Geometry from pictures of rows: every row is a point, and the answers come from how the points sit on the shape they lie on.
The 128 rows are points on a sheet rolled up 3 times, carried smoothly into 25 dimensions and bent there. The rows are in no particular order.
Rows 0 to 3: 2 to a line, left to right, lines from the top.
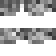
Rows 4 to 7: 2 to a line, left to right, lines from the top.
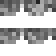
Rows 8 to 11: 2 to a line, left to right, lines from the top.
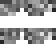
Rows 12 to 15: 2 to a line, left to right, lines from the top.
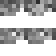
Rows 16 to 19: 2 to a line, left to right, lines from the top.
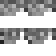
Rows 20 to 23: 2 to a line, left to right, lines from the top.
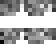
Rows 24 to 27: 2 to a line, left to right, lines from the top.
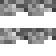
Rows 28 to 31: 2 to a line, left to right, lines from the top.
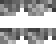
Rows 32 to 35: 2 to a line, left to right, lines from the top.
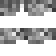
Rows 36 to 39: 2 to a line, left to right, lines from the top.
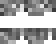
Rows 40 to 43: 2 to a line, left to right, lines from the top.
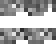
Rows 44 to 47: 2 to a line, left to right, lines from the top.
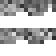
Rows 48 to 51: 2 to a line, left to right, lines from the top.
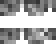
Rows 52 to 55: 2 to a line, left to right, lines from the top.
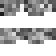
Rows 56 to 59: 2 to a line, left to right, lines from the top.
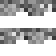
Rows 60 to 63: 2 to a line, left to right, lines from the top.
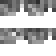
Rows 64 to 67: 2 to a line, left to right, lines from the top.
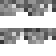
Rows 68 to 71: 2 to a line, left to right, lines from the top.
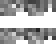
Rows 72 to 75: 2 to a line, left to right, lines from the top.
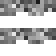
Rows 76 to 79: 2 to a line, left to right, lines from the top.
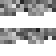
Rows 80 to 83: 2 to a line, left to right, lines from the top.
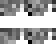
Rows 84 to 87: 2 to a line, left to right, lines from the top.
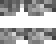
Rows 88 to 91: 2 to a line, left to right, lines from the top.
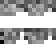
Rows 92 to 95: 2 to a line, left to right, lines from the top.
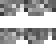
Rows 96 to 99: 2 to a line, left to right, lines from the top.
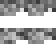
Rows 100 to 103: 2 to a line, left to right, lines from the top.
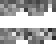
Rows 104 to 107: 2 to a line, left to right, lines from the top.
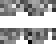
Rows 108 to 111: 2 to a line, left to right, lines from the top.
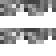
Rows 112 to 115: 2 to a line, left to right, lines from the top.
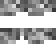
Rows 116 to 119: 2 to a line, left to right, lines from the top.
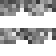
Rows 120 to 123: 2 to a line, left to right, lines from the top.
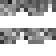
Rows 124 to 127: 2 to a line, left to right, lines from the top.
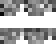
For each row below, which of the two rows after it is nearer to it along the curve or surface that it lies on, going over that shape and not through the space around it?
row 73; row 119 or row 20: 20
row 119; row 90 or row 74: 74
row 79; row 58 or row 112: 112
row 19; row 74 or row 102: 74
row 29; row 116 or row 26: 116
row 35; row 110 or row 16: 110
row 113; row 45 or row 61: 45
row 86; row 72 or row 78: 72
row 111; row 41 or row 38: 38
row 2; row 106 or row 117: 117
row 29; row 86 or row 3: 86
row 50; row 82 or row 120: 82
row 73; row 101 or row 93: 101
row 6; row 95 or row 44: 95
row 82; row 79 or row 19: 79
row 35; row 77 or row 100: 77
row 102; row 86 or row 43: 86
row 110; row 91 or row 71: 91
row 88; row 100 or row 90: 100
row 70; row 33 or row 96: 96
